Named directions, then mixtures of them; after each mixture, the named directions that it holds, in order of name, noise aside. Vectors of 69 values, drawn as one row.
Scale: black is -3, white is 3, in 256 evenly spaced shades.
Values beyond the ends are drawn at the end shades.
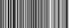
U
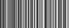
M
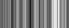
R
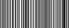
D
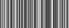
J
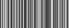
J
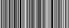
D, J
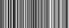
U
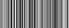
D, J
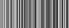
J, M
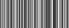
J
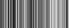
R, U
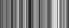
R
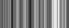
R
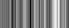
R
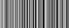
M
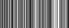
R, U
